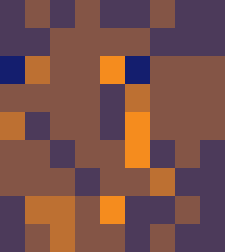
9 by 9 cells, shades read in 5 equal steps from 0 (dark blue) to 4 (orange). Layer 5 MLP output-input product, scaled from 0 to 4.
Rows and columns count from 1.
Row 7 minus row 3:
2 -1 0 -1 -2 2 1 -1 -1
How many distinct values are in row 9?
3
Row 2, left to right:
1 1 2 2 2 2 1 1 1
